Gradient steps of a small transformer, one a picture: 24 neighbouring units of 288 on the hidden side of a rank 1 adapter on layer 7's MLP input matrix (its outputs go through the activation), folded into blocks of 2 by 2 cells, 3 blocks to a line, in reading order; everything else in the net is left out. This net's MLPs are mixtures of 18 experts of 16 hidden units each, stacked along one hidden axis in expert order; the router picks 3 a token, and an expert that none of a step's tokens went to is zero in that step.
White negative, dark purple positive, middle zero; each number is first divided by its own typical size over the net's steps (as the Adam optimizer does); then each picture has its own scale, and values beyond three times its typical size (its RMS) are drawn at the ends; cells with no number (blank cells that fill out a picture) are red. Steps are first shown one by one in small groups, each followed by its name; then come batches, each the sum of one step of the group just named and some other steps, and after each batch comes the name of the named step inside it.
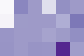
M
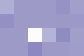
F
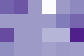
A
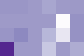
A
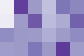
M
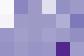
M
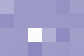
F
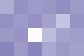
F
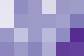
M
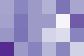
A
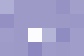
F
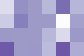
M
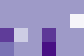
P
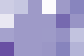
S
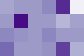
P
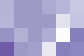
P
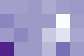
S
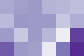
S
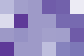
S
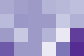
S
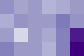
S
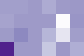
S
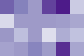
S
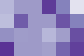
P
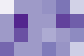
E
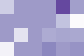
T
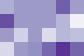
T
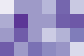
E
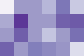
E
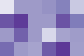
E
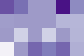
T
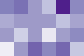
T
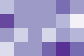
T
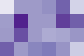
E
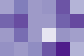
E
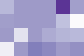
T
